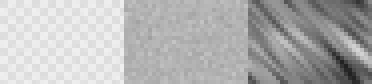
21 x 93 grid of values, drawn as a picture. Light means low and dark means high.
The table splits into one row of 3 panels. Panel 1,1: very low, checkered, faint in contrast. Panel 1,2: low, fine-grained, faint in contrast. Panel 1,3: middling, slanting down to the right, strong in contrast.
